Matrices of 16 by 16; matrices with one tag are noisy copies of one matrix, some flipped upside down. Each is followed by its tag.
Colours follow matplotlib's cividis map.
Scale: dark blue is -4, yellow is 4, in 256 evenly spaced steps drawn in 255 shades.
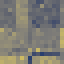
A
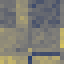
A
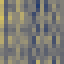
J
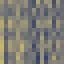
J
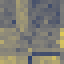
A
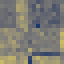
A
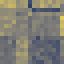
A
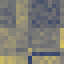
A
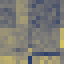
A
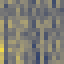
J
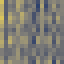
J
